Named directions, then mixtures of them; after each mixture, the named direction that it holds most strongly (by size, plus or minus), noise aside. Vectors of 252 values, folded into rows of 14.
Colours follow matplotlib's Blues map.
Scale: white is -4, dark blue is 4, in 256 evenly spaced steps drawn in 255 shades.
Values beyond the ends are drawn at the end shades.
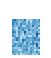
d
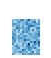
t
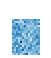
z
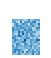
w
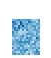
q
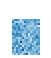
z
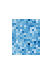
t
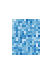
d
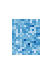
t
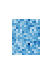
t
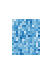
d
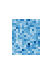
t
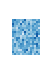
d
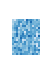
d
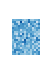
w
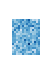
t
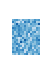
z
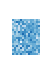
z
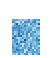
w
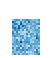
q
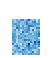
t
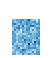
t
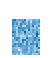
d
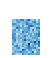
t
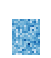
t
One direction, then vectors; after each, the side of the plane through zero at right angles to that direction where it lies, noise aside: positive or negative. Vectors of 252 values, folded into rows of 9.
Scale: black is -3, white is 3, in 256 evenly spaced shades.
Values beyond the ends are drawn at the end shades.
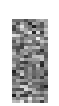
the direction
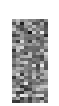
negative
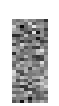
negative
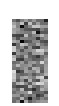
negative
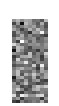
negative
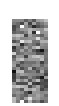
positive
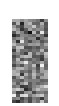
negative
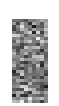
positive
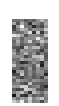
positive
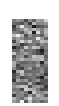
positive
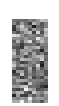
positive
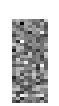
negative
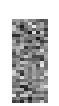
negative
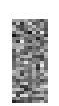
negative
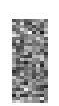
positive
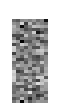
negative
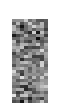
negative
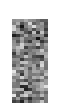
negative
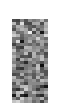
positive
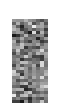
negative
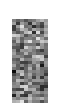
positive
